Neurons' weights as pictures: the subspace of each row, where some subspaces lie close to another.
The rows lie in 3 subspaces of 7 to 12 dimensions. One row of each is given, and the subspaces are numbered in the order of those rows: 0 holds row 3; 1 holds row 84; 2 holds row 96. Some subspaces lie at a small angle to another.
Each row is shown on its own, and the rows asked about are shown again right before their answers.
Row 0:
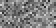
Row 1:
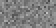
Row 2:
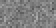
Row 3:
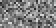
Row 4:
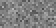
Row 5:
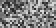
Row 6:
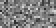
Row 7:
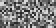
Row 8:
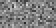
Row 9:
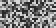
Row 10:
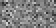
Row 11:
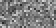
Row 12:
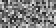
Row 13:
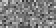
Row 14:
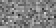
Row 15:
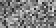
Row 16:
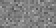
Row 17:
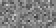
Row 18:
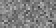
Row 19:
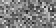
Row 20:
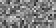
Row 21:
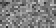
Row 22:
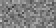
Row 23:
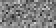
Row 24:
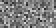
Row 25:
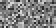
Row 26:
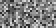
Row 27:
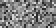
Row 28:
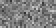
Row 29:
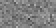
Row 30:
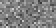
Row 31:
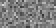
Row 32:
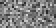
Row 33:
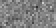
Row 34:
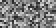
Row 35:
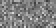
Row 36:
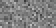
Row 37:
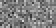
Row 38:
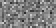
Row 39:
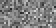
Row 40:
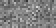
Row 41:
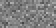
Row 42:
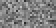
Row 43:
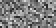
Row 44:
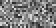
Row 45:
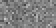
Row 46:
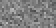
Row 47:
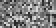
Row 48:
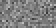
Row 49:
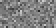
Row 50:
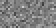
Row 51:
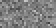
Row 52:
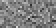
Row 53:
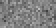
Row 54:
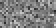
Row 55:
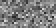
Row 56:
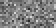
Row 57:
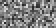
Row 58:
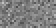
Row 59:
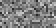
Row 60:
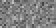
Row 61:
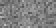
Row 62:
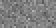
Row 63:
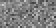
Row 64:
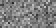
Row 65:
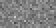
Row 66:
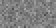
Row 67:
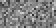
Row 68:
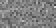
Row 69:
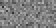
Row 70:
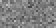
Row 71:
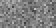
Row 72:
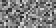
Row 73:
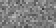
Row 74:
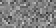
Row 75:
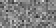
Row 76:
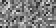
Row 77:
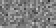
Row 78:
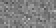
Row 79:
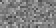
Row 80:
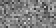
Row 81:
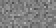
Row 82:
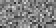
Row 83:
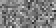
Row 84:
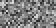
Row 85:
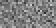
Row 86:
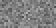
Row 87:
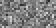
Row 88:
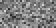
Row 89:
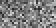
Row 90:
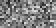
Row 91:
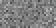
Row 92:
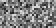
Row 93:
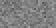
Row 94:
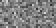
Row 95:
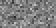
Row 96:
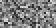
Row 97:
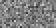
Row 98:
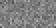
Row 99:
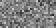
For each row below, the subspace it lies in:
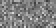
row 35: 1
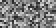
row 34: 2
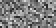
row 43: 2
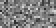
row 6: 2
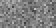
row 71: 0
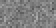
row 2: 0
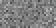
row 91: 1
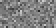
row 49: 1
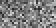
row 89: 0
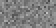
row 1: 2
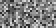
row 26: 1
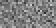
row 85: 2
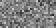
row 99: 2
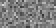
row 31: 0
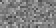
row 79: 0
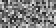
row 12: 1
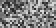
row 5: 1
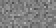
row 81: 2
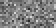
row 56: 0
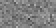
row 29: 0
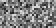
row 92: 1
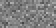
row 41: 1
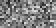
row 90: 0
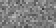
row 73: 0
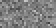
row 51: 0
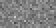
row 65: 0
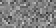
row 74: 0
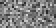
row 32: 1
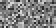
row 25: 1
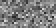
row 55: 2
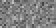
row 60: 0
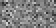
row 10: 1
